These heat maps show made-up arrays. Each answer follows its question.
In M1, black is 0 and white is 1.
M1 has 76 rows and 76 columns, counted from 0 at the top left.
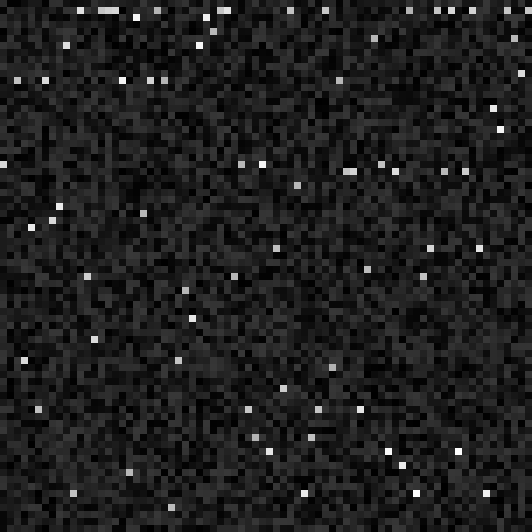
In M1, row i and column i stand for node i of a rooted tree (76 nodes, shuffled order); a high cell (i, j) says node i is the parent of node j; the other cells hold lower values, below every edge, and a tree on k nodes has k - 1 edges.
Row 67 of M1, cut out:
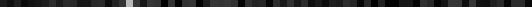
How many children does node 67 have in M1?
1
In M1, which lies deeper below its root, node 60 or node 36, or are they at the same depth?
node 60
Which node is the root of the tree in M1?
1
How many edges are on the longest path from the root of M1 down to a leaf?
4
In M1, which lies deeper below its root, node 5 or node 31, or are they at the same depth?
node 5
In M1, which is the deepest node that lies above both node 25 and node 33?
58
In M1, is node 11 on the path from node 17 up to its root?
yes
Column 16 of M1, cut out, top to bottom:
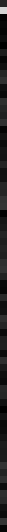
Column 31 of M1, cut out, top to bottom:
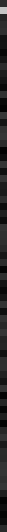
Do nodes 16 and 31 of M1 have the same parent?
yes
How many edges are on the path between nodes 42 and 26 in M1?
1
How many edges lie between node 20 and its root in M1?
4
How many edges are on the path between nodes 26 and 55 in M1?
4
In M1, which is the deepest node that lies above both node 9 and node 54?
11
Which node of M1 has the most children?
1
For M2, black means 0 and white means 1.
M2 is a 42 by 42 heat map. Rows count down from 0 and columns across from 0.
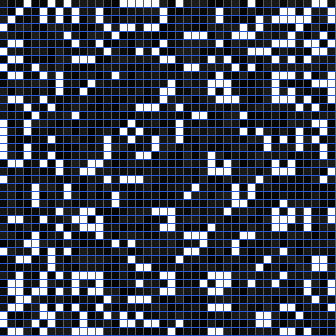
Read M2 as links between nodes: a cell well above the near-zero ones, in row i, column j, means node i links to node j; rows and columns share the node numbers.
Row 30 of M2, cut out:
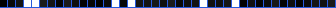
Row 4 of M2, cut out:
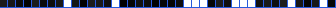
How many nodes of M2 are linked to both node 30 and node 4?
3
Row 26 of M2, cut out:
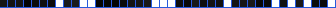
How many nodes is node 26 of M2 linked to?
11
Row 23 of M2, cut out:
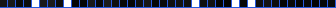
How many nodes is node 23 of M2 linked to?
5
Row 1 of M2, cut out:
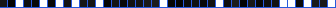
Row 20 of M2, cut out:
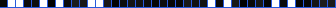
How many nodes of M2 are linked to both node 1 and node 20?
5
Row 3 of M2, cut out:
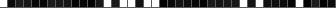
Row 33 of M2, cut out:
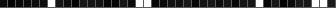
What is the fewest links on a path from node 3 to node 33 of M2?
2
